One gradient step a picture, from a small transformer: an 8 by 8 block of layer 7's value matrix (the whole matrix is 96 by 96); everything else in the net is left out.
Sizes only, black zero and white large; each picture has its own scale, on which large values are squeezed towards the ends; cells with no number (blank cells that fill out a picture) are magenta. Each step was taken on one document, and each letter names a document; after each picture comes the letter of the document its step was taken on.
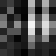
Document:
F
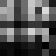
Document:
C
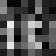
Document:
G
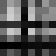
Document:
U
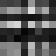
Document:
U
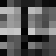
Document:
U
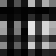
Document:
F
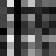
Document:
G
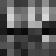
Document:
C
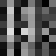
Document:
G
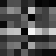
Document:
U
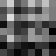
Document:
C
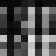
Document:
F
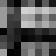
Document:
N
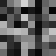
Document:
N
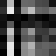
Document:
G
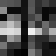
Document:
U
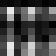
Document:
G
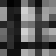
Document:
N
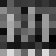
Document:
U
